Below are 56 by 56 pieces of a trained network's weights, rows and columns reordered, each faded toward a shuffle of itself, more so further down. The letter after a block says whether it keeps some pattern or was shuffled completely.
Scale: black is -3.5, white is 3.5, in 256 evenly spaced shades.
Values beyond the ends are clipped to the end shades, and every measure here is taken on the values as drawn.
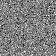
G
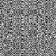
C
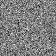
G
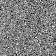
G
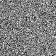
G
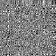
C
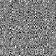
C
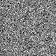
G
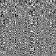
C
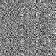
C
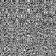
C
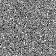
G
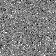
G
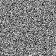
G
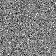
G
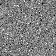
G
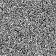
G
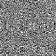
C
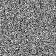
G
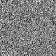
C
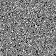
G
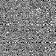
C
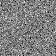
G
